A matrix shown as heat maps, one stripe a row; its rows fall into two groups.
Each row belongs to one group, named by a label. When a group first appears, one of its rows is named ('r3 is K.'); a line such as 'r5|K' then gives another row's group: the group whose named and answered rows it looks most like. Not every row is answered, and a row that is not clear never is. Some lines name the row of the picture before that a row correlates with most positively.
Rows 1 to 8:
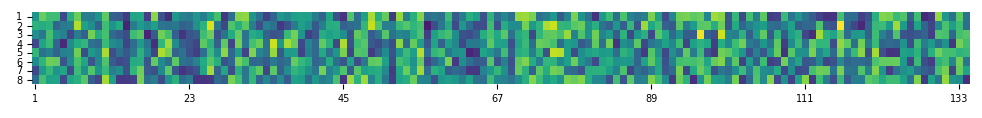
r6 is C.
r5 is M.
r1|C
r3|M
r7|M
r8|C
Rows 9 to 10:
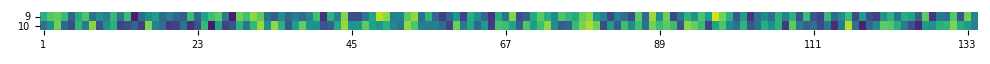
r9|C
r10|C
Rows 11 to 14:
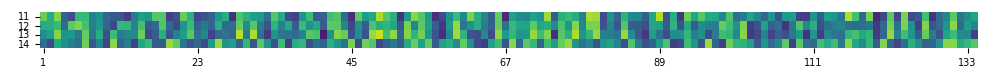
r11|C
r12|C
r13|C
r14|M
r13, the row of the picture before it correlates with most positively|9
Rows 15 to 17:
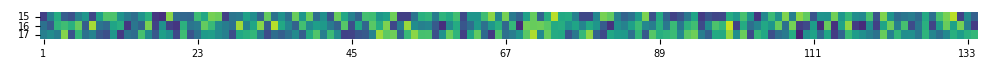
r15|M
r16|C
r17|C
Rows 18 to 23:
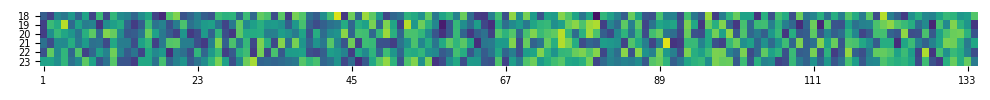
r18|M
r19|C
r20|C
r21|M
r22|C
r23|C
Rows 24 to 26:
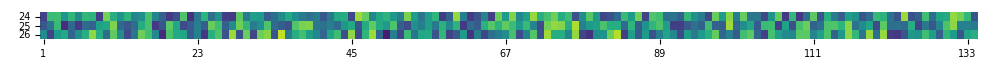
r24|C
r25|M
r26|M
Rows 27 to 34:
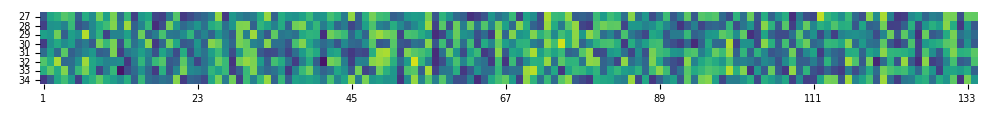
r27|M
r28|M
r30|M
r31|C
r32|C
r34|M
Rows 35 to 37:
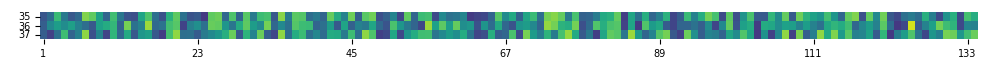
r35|M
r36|M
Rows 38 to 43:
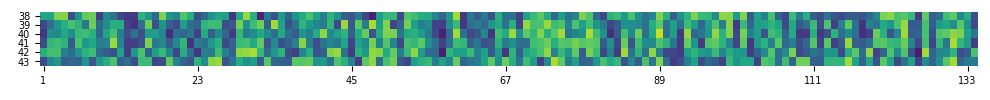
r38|C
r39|C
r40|C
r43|M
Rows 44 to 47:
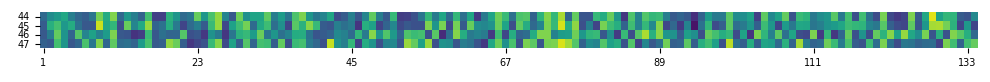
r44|M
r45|M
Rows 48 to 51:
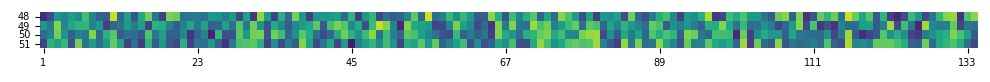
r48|M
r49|C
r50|C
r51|C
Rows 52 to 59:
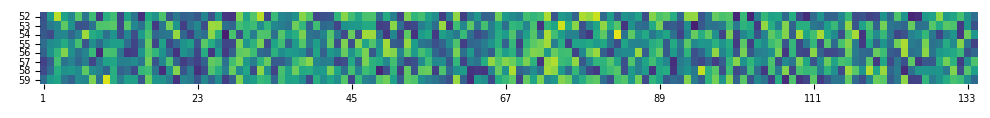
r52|C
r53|M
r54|M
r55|C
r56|C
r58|M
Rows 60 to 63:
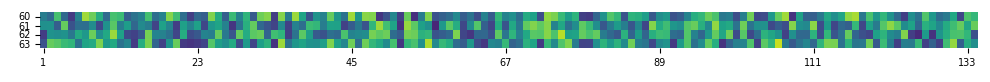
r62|C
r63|M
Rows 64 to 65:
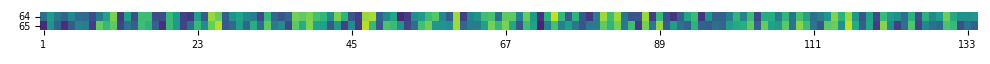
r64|M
